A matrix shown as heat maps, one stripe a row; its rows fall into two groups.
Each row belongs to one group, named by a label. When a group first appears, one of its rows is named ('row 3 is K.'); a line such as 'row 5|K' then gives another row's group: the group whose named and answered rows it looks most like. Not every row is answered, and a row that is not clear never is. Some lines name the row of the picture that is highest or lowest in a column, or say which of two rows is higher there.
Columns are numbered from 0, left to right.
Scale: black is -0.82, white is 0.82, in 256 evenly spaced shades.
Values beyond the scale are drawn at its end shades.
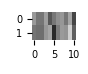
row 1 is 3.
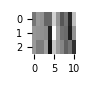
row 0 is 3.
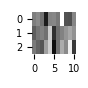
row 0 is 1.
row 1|3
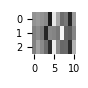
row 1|1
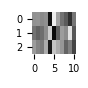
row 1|3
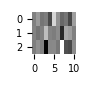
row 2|1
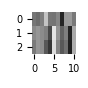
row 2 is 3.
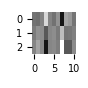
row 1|1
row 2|1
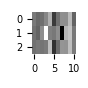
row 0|3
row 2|3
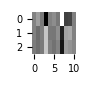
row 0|1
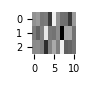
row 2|1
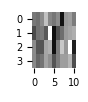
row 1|3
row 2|3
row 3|3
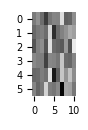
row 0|1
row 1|3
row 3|1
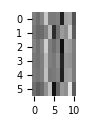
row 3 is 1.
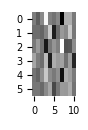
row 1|3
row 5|3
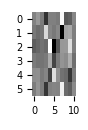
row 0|1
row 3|3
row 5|1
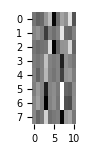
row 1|1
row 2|3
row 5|1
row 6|1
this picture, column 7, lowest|7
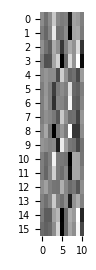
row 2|3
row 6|1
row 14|3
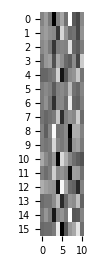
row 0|1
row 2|1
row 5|1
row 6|1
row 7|3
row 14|1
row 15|3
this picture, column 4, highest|15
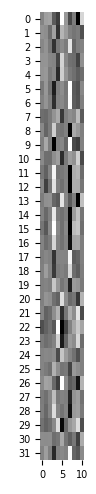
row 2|1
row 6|1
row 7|3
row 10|3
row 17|1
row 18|1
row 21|3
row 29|3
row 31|1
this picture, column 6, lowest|22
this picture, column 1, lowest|12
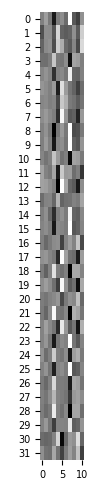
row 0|1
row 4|1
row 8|1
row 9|1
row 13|3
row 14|1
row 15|1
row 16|3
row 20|3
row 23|1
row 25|1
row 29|1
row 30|3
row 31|3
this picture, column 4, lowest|12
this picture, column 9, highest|30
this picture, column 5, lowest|30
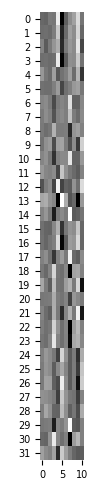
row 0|3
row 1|3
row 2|3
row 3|3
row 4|3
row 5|3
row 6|1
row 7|1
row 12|3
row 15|3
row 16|3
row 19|3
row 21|3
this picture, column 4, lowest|13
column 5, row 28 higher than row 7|Yes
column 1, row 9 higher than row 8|Yes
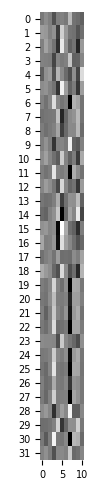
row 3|1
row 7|3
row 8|3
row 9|1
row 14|3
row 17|3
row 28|1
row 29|3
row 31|1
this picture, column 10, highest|4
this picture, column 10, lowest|14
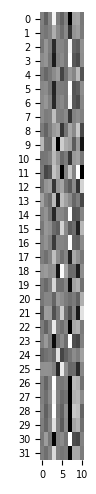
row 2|1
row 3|1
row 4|3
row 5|1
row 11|3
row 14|1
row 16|1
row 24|3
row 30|1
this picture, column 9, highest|11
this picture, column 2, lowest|11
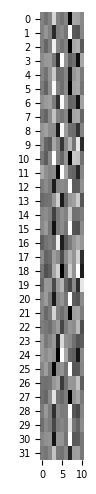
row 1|1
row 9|3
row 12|1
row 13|3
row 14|1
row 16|3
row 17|3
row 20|1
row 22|3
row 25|1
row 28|1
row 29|1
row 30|1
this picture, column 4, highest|16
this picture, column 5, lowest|18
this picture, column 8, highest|10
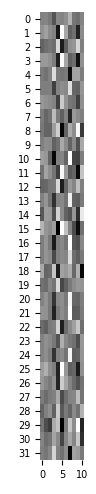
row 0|1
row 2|3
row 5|1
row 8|3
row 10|1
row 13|1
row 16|1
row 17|1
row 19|3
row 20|1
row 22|3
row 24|1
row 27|3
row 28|3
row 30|3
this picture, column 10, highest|14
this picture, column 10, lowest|18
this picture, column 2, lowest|29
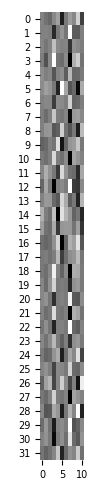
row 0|3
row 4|1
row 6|1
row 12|1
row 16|3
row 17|3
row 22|1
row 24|3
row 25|1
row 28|3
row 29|1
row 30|1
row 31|3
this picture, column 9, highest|28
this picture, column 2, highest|26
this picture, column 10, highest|26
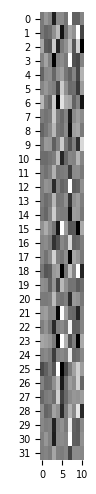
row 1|3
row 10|3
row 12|1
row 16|1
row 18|3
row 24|1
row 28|3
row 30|1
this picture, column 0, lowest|25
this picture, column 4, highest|25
